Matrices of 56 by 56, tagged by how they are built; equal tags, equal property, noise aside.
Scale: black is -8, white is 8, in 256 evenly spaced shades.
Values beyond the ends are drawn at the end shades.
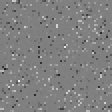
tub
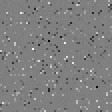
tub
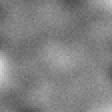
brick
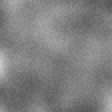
brick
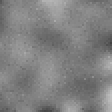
brick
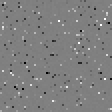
tub
